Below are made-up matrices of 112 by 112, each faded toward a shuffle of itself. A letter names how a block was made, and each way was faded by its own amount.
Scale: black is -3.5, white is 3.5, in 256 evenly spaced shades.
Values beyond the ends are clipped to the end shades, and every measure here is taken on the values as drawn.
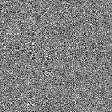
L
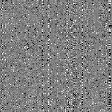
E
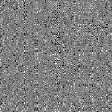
E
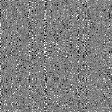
E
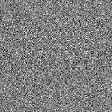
L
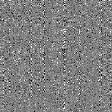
E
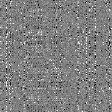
E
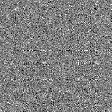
L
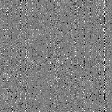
E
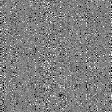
E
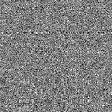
L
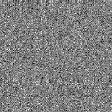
L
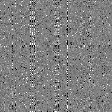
E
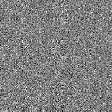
L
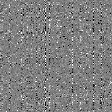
E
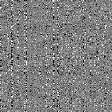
E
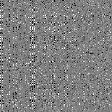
E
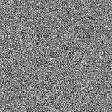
L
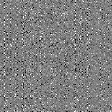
E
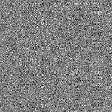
L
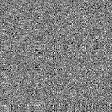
L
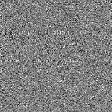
L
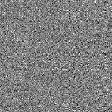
L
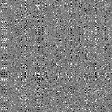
E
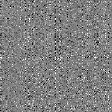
E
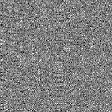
L
